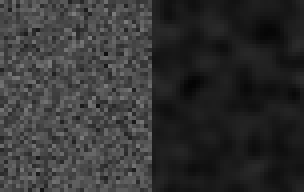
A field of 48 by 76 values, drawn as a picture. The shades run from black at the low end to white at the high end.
It is made of 1 by 2 panels. Panel 1,1: low, fine-grained. Panel 1,2: very low, blotchy, faint in contrast.
